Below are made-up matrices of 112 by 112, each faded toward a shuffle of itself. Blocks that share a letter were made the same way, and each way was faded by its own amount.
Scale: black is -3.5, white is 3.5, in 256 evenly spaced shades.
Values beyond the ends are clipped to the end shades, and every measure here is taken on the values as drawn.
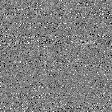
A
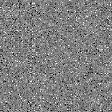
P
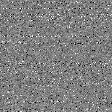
A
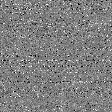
A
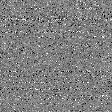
A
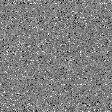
A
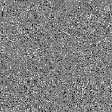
P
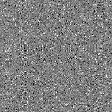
P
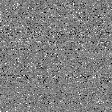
A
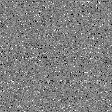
A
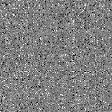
P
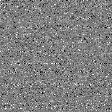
A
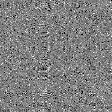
P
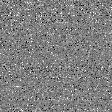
A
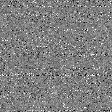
A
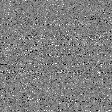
A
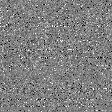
A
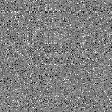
P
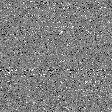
A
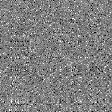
P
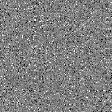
P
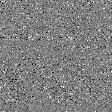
A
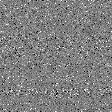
A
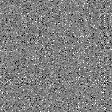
P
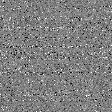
A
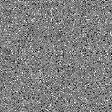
P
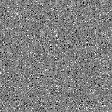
P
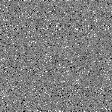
A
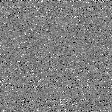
A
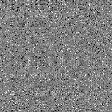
P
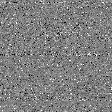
A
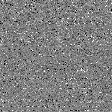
A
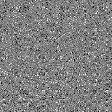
P
